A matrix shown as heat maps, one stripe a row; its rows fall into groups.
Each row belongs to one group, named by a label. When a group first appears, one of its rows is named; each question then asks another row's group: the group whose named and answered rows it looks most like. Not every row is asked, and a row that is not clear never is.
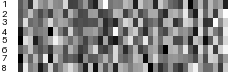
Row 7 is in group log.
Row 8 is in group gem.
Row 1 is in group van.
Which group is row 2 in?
log
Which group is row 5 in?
gem
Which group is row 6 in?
log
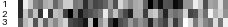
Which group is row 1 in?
gem
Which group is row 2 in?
log
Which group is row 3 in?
gem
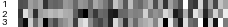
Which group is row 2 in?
gem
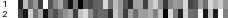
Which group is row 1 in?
log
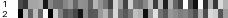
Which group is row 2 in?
log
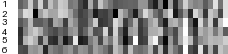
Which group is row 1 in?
gem
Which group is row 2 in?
gem
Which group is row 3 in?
log
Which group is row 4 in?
log
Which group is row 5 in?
log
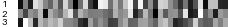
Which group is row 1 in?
van
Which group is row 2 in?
van
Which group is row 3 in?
gem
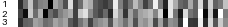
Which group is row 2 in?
van
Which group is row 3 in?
van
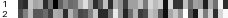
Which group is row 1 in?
van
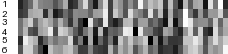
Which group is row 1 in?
van
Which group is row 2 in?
van
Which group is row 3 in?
gem
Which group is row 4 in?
gem
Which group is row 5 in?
gem
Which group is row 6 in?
gem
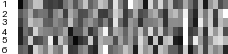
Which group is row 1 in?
van
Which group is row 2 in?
log
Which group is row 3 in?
log
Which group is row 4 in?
van
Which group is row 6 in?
van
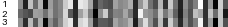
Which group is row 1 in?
van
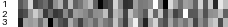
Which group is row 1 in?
log
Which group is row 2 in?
van
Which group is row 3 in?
log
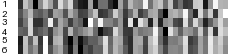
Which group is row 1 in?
gem
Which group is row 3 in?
gem
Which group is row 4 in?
log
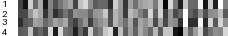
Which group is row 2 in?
van
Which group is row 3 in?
van
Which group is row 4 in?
gem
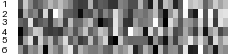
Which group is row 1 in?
gem
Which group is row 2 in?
log
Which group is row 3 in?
log
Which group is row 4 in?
van
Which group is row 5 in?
gem
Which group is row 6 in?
van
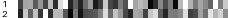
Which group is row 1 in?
gem
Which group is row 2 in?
log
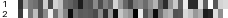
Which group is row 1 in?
log
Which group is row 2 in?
gem
